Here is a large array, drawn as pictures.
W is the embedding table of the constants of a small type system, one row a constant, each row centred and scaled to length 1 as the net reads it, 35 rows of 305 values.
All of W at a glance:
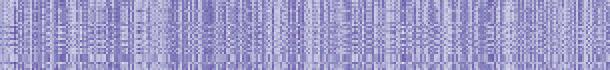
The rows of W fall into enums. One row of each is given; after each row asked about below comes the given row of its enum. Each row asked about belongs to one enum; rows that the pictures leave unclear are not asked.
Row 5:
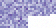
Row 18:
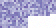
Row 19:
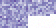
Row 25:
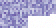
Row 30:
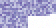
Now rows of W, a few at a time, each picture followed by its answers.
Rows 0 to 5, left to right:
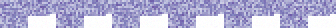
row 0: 30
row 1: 25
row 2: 30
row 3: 25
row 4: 18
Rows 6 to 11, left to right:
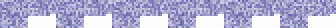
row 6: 18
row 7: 25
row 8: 18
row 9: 25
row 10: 18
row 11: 5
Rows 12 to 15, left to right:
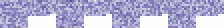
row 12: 30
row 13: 19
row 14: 18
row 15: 5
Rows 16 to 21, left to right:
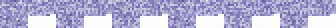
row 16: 19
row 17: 25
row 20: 30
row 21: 25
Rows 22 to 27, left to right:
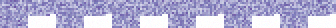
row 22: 19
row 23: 30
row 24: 5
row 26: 5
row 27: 30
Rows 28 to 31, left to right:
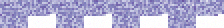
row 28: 30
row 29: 30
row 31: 19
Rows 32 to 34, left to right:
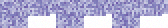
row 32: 18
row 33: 18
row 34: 25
